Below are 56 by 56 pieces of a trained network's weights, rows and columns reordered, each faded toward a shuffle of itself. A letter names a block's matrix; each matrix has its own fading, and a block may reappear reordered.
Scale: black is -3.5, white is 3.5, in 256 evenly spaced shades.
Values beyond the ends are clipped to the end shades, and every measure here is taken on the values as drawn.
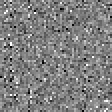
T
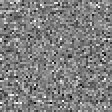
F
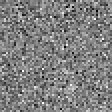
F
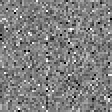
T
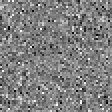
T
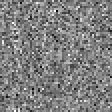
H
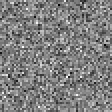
H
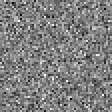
H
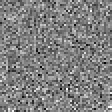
F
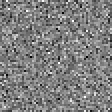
F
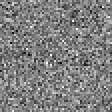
H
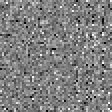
T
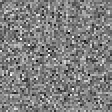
H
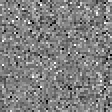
T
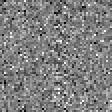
T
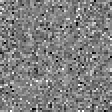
T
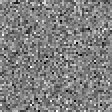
F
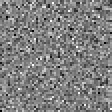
F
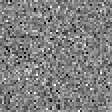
T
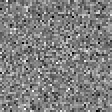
F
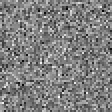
H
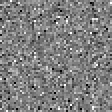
T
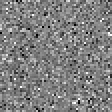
T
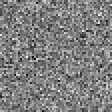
H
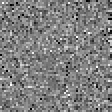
T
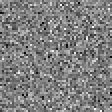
F
